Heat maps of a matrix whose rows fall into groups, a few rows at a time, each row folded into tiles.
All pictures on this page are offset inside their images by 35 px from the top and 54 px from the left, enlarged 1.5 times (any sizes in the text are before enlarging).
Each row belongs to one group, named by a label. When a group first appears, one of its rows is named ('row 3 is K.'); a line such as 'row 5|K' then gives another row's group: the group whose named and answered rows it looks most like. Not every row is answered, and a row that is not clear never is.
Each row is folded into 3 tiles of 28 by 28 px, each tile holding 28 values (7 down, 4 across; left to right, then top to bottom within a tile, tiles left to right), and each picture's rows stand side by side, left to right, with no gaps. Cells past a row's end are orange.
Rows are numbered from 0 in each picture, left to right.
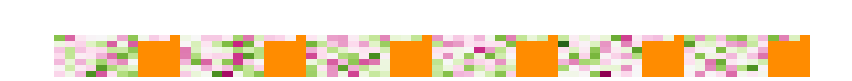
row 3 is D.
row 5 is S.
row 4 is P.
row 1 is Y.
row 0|Y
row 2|D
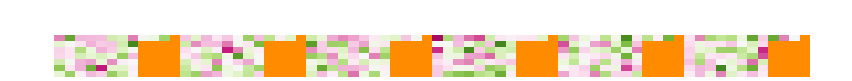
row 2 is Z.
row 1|D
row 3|Y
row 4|S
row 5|S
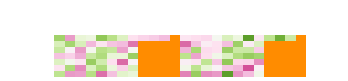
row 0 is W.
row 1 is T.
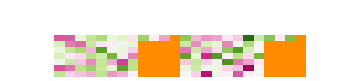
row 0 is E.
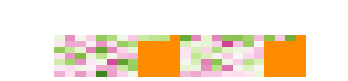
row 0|E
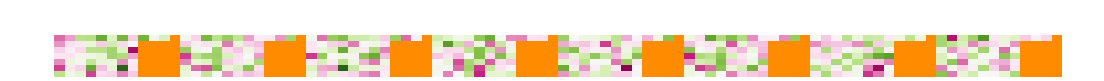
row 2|S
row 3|W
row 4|P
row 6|T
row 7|W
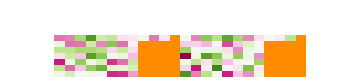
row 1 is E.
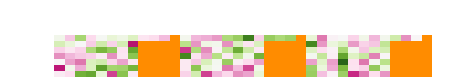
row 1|T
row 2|Z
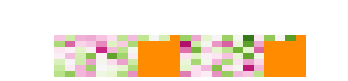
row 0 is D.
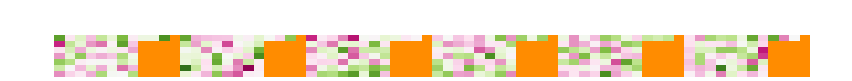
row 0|S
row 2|Y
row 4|E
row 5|S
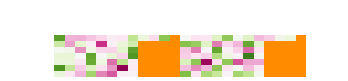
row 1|W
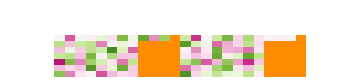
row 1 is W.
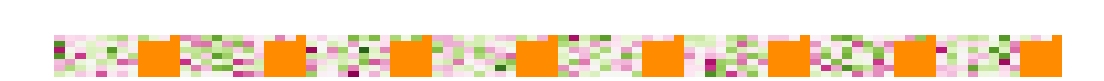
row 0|T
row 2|T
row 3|E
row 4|W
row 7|S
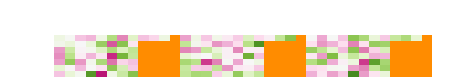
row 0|Y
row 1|D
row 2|E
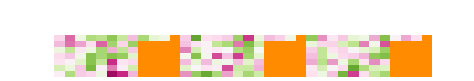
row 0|T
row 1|Y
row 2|Y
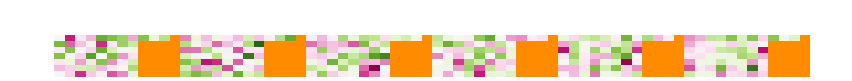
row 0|E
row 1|D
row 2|T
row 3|W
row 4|S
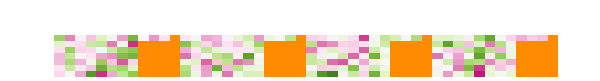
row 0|Y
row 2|D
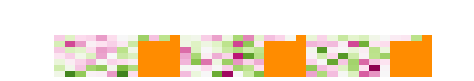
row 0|D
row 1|Y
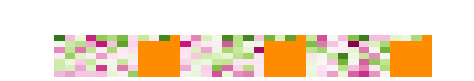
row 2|E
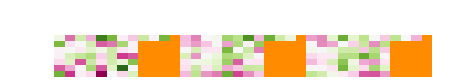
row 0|E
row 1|T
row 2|T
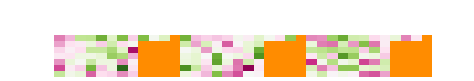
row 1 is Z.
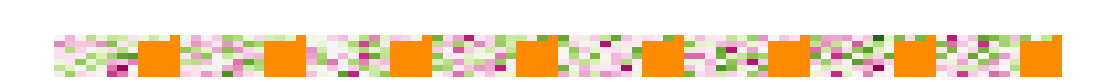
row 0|T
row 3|Z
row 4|P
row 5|W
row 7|E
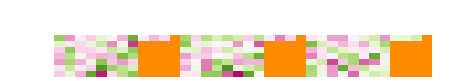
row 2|D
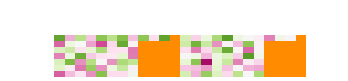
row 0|S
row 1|W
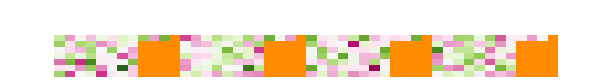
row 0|Z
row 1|T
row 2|P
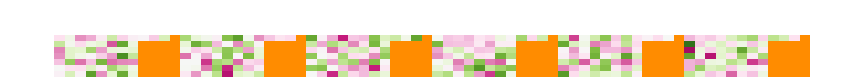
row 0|Y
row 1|W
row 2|Z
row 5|T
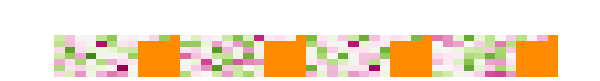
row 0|P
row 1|W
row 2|P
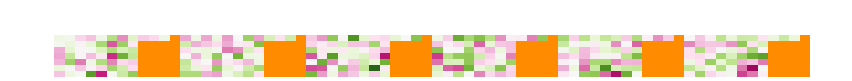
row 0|Y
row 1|D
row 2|E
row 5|T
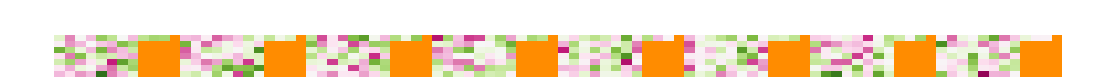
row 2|E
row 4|S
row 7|E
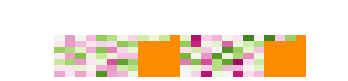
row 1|Z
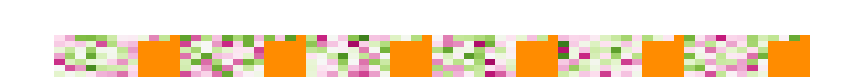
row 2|E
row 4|T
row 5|Z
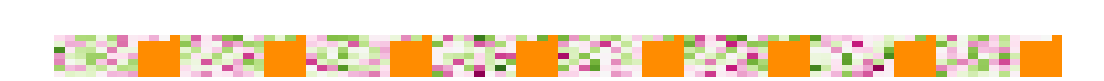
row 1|E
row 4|S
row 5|E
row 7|W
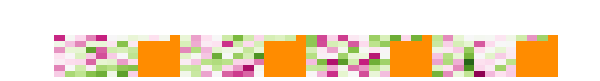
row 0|Y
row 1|T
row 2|Z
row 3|Z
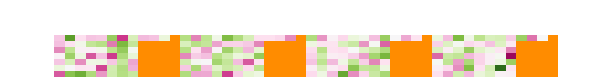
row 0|Y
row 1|W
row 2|Y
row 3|S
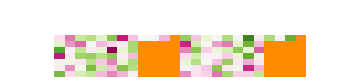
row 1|S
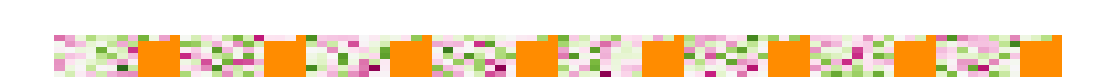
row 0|T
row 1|W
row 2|Z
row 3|P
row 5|Z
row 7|D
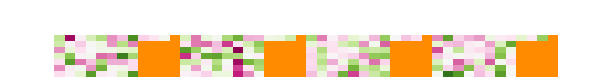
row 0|Y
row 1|E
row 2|Y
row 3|D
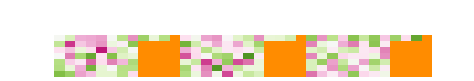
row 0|D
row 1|D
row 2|S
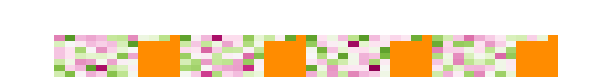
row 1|Z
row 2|P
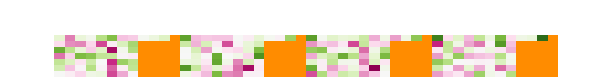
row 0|E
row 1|Z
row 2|P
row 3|S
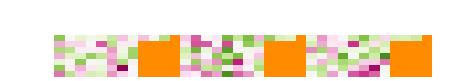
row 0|P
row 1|E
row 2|T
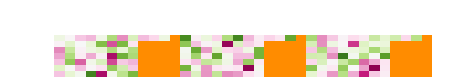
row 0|Y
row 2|Z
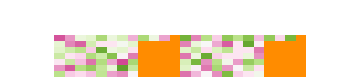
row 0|E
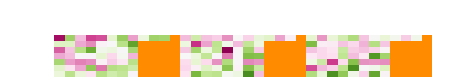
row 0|D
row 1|Y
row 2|W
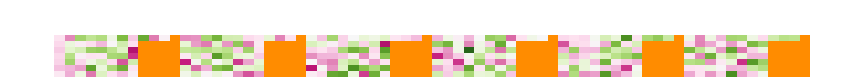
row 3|W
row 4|T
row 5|E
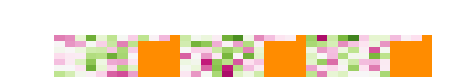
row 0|T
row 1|W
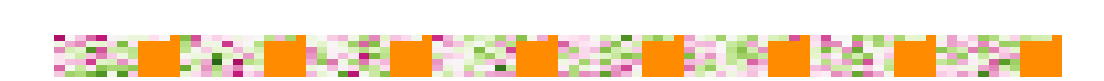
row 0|Y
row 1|Z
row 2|Y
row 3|T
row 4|T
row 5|T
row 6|E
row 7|E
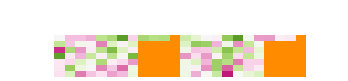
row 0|T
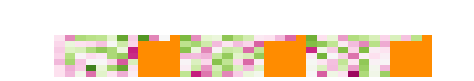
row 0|S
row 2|S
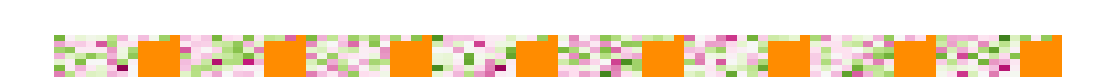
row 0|P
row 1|T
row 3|Z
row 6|Y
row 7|Z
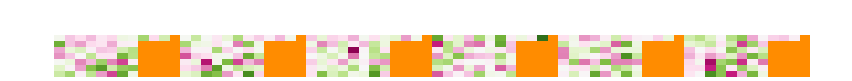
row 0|D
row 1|W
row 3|S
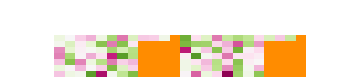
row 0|Y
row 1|S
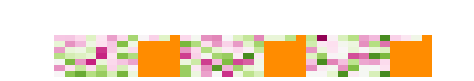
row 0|Y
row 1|D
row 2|Y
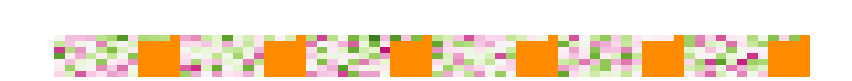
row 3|Z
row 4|W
